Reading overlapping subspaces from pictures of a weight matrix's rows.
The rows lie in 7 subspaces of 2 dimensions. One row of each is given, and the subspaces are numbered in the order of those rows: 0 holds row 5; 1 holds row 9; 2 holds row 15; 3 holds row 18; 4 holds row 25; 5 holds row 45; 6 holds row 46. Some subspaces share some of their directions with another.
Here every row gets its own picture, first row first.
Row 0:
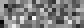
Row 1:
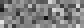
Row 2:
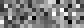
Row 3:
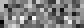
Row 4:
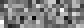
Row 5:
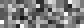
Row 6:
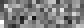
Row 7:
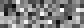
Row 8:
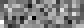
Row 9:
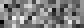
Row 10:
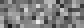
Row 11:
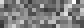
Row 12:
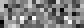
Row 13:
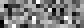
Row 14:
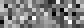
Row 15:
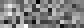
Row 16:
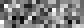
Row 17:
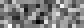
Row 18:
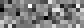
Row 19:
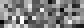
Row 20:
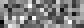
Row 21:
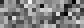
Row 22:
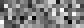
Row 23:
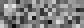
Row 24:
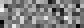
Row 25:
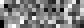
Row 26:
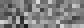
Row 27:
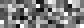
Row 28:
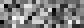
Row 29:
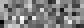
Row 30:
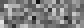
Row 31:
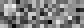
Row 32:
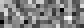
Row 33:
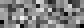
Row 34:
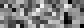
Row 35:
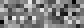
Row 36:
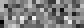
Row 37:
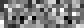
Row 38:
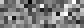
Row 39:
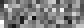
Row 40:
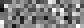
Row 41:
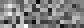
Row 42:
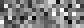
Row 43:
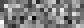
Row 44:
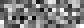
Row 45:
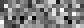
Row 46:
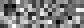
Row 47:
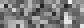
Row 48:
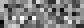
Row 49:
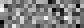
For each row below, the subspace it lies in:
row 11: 4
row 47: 0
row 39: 4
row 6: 4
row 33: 0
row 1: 3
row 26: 2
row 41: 2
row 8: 3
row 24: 3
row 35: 4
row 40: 3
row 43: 2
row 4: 1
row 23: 6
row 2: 5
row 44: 0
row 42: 5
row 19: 2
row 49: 3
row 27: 0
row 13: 2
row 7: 6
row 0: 6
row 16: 1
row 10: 1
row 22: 5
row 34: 0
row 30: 2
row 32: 6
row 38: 4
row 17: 1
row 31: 6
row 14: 5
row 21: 4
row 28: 1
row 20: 3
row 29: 2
